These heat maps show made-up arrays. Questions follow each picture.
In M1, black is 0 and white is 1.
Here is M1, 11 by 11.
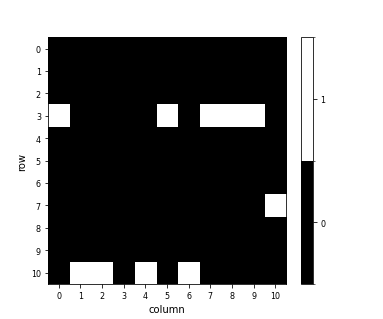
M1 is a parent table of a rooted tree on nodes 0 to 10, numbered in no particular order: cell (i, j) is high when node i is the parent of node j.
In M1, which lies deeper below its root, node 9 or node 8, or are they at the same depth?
the same depth
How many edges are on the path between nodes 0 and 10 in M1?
3
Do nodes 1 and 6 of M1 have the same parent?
yes
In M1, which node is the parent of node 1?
10
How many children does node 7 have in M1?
1
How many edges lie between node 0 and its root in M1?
1
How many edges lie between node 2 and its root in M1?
3
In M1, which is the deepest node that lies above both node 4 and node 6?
10
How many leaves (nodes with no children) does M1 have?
8
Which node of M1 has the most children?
3
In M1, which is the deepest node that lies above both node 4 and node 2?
10
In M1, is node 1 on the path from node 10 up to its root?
no
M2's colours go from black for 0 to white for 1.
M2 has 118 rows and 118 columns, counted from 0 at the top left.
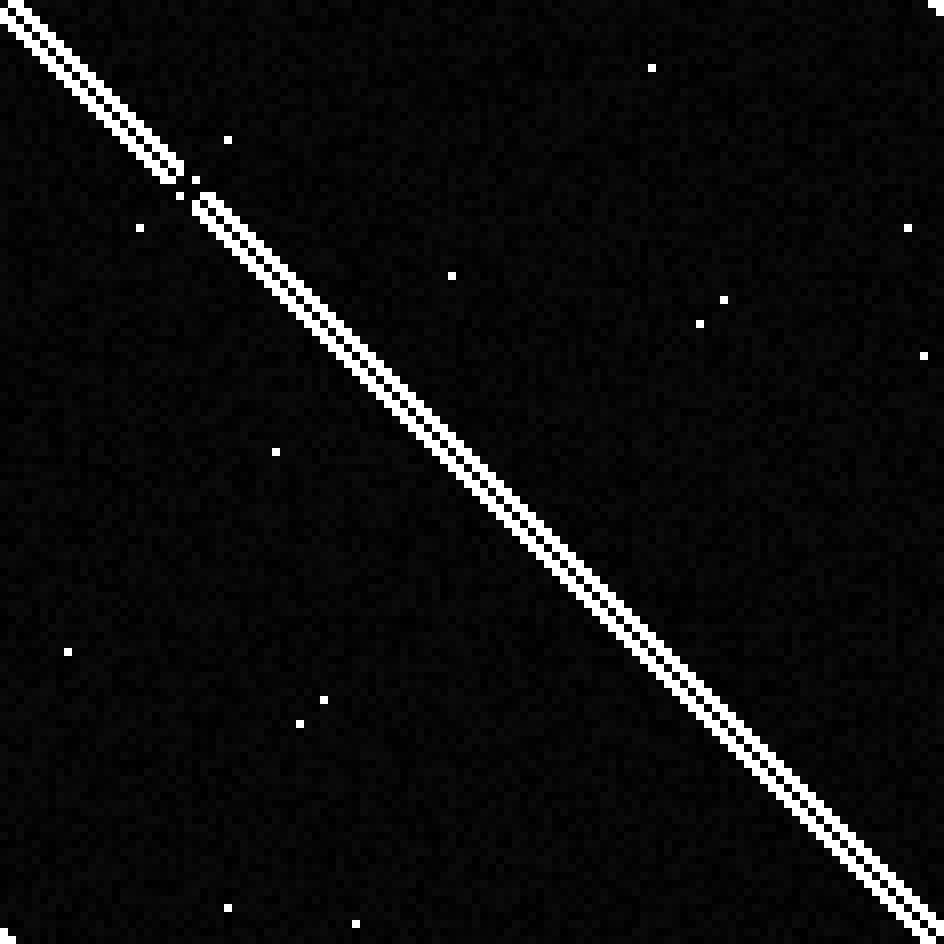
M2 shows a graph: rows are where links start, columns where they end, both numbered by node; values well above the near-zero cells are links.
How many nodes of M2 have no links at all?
1
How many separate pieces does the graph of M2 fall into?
2
